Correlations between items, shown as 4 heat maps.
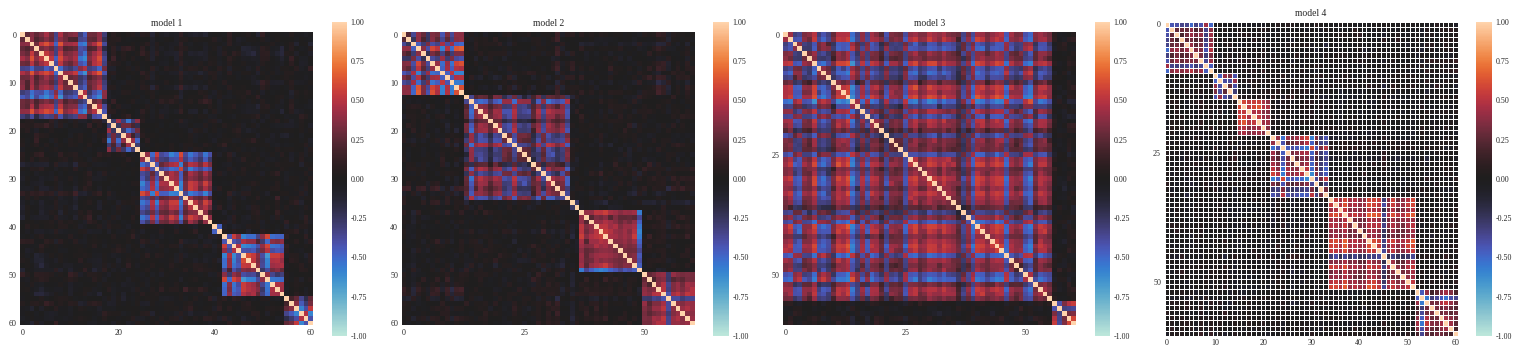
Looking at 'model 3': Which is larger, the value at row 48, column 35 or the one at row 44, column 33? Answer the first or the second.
the second
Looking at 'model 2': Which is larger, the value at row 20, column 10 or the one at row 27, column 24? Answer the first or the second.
the first
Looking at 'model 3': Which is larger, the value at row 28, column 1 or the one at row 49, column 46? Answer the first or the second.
the first
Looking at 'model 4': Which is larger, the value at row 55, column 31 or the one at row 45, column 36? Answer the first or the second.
the first
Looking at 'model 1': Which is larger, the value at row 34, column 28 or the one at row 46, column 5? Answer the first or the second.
the second
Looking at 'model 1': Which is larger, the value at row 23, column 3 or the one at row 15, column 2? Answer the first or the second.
the second
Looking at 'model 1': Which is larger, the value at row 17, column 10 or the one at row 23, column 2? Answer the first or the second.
the second
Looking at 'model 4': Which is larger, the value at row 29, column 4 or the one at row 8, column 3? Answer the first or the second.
the first
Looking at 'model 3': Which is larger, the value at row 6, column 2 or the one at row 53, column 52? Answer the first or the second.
the second
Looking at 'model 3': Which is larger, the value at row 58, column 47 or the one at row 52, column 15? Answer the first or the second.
the first
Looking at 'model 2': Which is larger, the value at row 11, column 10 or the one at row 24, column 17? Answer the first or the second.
the second
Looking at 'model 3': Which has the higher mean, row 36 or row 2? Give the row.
36
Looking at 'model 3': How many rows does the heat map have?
61
